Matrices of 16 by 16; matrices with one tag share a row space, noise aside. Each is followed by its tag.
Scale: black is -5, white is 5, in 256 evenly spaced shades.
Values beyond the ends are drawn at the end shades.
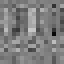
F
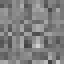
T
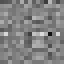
T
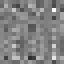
F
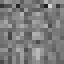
T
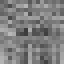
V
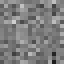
F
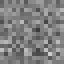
T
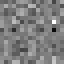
F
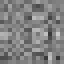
T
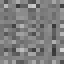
F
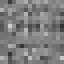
V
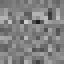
T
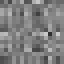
T
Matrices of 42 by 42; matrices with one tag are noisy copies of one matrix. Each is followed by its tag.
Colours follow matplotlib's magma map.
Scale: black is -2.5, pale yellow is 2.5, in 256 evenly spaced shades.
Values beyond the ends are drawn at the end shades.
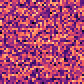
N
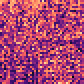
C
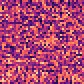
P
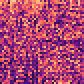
C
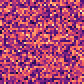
N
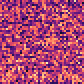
P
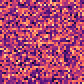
N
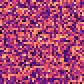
N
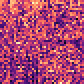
C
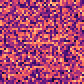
N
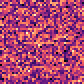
N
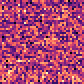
P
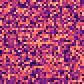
N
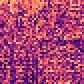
C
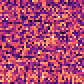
P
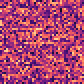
N
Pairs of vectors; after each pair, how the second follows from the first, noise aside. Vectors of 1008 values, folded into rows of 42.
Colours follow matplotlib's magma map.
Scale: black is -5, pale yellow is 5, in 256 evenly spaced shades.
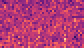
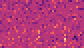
partly zeroed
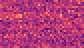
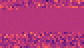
partly zeroed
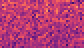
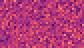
shuffled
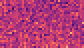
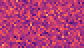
shuffled
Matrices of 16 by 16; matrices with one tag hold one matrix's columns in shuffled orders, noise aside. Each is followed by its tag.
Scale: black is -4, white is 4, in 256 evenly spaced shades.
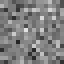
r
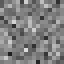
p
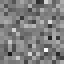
p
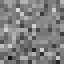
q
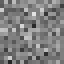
q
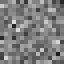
p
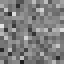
q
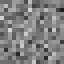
r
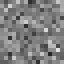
p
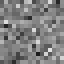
p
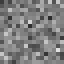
p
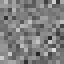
p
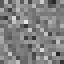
p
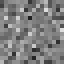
r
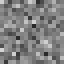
p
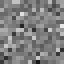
q
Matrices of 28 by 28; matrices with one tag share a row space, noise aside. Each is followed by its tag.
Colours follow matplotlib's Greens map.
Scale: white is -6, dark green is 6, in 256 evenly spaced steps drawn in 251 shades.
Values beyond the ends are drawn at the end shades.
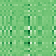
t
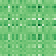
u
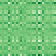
u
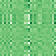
t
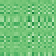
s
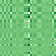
t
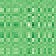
s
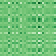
u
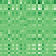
u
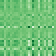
s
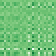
s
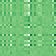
t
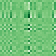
t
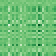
u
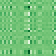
t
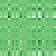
u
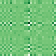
t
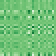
s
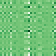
t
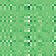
t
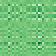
u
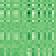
s
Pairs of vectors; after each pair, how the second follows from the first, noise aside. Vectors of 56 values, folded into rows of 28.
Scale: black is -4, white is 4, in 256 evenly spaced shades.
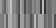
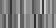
negated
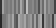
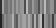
copied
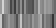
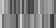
copied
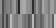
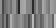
copied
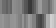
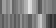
negated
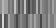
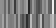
reversed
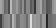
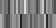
reversed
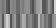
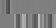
partly zeroed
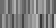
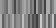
negated
